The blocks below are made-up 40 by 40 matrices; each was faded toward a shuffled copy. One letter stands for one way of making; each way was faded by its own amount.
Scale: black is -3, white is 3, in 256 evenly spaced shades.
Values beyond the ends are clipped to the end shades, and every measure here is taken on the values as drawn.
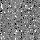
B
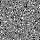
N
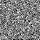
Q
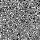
Q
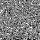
Q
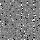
B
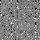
B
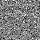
Q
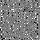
B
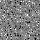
B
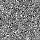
Q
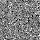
N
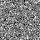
Q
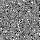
N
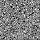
N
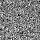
Q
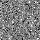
N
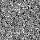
N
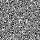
N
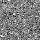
N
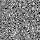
N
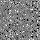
B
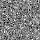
N
